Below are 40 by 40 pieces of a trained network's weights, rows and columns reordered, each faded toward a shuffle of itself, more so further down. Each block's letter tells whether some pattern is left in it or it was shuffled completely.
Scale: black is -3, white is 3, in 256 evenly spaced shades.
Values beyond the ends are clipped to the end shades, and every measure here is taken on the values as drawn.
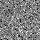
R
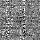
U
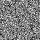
R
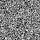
R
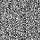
U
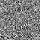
U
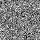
R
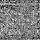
U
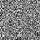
U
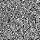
U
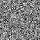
U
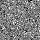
R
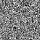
U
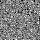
R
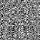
U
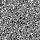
R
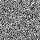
R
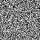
R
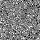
R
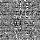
U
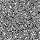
R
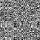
U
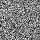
R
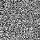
U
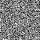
R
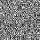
U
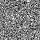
R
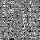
U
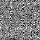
U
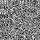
U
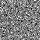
R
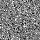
R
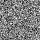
R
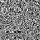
U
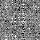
U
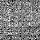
U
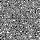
R
